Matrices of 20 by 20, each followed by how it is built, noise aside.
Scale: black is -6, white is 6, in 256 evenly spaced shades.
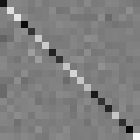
diagonal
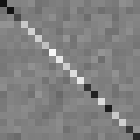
diagonal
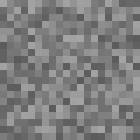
noise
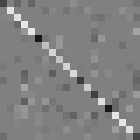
diagonal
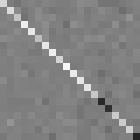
diagonal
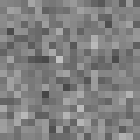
noise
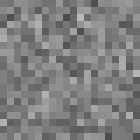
noise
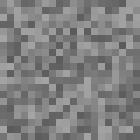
noise
